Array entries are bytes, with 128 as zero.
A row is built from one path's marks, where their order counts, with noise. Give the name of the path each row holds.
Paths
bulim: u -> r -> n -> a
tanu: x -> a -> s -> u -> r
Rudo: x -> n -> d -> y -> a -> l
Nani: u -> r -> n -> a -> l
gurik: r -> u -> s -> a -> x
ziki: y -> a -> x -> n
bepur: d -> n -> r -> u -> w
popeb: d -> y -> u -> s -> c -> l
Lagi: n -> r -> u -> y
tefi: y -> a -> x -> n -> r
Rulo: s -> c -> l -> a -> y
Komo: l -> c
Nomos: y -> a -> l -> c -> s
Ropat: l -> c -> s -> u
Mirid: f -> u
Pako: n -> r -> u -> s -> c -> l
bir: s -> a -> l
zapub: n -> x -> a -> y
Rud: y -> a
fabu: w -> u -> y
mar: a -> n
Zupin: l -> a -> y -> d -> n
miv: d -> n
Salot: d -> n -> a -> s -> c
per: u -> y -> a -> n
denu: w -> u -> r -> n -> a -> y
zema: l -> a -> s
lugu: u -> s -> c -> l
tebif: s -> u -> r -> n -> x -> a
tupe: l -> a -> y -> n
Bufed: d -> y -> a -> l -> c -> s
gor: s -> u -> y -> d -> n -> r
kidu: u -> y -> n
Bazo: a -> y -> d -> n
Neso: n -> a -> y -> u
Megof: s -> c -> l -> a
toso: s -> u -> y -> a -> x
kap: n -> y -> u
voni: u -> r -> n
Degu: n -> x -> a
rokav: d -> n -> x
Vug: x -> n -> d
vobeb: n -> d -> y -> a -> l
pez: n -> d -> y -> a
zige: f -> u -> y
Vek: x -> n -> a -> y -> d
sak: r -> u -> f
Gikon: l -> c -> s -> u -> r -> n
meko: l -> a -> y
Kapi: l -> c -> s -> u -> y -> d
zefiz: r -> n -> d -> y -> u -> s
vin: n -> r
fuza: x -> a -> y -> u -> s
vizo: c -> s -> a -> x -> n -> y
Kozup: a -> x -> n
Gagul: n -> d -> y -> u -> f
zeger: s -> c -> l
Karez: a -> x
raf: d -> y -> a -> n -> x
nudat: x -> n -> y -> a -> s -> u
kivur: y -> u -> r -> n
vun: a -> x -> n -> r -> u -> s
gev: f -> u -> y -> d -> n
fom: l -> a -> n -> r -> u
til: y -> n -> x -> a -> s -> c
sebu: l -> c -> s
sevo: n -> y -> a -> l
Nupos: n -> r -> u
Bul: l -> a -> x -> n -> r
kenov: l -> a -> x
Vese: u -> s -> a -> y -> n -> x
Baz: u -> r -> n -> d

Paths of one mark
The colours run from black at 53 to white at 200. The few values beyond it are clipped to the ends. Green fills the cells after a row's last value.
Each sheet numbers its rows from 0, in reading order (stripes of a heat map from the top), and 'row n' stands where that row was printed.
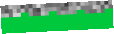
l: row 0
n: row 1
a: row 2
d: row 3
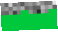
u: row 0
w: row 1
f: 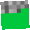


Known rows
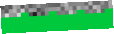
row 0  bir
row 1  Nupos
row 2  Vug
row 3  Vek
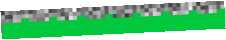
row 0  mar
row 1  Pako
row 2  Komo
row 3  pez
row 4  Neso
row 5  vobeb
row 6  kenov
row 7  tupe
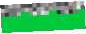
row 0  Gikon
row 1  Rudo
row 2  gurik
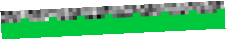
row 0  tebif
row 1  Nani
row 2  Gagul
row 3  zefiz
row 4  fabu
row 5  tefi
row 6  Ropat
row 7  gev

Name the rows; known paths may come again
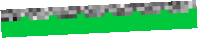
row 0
tanu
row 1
Megof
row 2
fabu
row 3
vizo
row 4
kidu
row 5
per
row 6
Degu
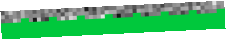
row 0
rokav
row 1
sak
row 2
Rudo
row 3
Nani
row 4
Lagi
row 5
Baz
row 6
Neso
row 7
til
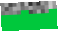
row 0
Rud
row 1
tebif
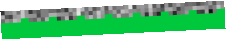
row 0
Kozup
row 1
fom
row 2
gurik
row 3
meko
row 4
Nomos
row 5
Gagul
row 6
voni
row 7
vun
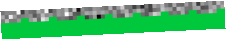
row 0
Bufed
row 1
Komo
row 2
Kapi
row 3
fuza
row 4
miv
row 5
Bul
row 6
Vek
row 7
ziki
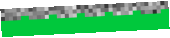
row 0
Vese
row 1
Pako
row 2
zeger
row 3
Zupin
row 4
bir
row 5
Ropat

